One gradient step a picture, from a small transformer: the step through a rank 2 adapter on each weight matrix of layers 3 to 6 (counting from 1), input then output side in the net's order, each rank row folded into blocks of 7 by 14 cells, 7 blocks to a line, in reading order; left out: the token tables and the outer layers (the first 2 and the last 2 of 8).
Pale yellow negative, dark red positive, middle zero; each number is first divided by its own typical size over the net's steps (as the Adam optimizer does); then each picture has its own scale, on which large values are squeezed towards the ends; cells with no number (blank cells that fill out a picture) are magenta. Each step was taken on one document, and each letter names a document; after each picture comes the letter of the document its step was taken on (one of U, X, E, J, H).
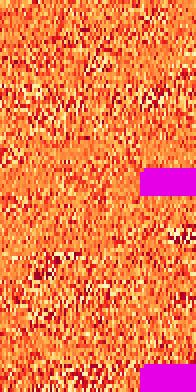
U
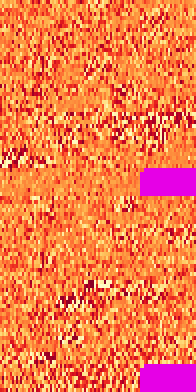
U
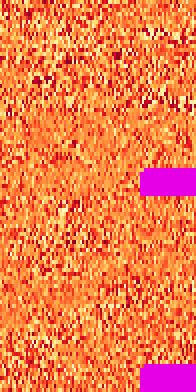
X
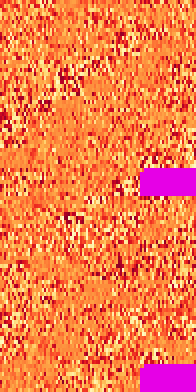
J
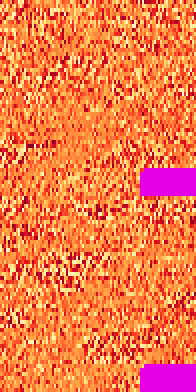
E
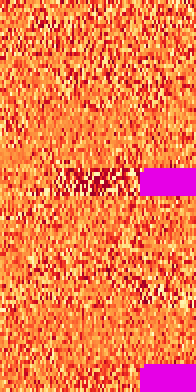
X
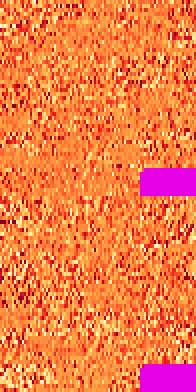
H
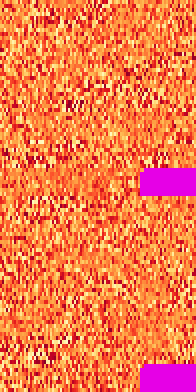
X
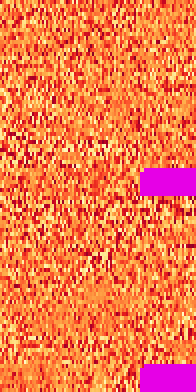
E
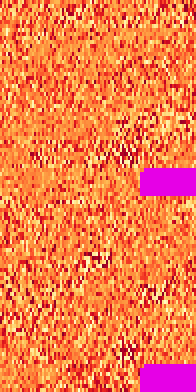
E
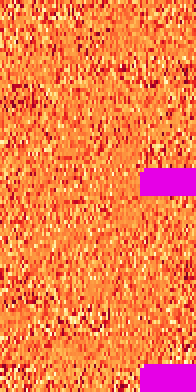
H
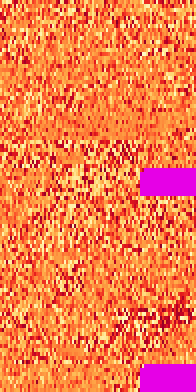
E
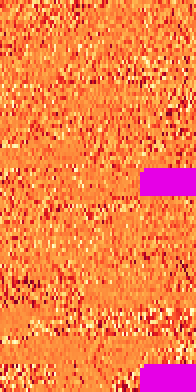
H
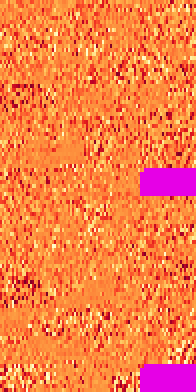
H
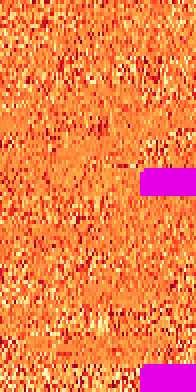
H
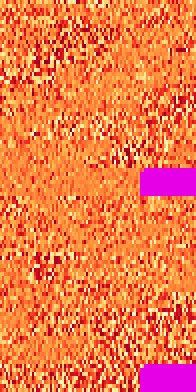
U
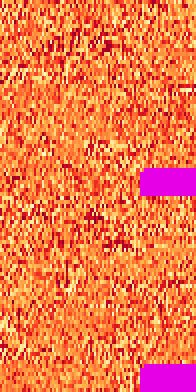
E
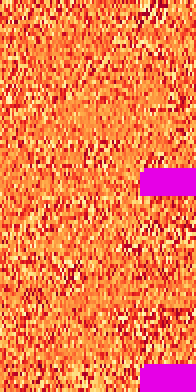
E
